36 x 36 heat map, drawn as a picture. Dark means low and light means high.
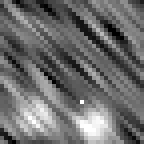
One lone cell stands out, far higher than its neighbours. The halves do not mirror each other. Overall the values sit about 40% of the way up the scale. Two bumps rise from the field. Streaks slant down to the right.
